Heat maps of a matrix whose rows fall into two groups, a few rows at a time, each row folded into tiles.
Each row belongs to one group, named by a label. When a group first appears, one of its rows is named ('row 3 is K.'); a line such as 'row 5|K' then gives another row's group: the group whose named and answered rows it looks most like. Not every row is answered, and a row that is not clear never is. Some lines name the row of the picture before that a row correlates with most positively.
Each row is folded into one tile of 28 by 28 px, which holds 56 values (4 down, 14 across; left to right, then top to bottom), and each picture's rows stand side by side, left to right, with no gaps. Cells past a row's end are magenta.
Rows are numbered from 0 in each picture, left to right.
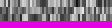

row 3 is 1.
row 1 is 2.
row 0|2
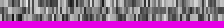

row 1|1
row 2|1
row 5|2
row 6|2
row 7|2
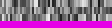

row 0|1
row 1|1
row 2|2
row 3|2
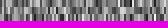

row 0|1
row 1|1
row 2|2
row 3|1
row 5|2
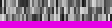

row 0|1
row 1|2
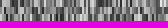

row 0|1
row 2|2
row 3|1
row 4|2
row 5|2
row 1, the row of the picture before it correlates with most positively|3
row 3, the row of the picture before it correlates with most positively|2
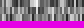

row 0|1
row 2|1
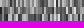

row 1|2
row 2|1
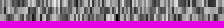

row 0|1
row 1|2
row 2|1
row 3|2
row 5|2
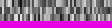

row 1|1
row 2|2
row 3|2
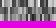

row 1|2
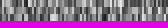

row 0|1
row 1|2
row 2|2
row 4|1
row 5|1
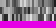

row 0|2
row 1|1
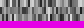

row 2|2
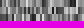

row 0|2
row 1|2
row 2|2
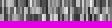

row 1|2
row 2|2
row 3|1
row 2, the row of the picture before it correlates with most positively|2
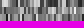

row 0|1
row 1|1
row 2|1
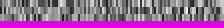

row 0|1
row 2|1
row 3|1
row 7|2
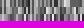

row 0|1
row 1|1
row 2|1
